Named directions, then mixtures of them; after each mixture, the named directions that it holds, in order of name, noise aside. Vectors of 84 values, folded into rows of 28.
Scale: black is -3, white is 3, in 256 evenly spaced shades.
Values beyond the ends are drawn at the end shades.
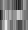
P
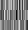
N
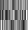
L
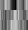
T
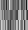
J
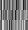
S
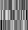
L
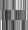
L, P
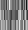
J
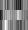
P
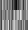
P, S, T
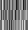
S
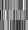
P, S, T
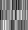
L, P, S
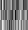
J, S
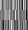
L, N, S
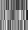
J, L, P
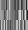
J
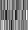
L, S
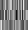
L, N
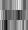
P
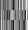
L, N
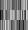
J, L, P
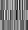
N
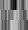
T
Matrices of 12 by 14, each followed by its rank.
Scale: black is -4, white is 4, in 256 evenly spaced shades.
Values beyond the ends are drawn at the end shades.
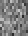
full rank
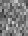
full rank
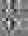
two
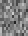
full rank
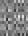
two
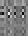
two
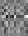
two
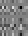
two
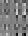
two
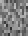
full rank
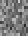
full rank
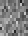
full rank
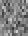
full rank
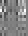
two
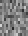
full rank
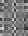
two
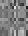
two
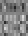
two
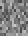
full rank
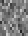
full rank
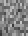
full rank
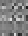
two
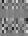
two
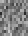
full rank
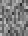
full rank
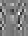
two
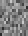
full rank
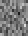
full rank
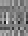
two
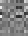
two
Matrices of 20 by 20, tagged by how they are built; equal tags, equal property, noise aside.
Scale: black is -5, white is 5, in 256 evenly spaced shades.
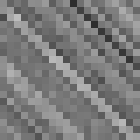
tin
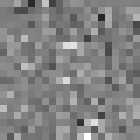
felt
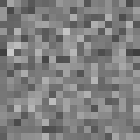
felt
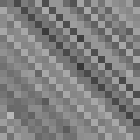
tin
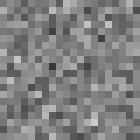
felt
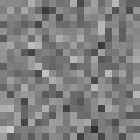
felt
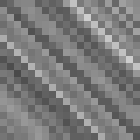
tin
